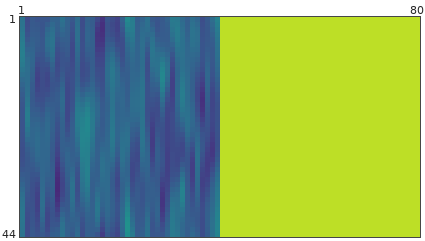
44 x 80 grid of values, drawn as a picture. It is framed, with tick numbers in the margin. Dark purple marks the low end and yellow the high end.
It is made of 1 by 2 panels. Panel 1,1: low, streaked downward. Panel 1,2: very high, flat.
